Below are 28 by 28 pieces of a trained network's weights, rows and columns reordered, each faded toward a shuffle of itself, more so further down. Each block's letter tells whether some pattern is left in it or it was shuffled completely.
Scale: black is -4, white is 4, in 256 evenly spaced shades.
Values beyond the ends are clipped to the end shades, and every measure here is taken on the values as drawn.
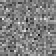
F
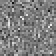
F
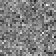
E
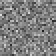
E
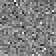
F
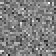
E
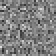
F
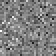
E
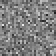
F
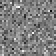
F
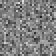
F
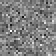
E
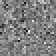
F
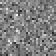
E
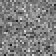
F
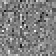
F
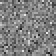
E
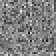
F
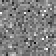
E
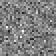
E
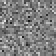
F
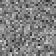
F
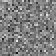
F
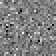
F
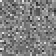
F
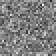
F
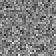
E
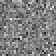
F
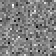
E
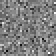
E
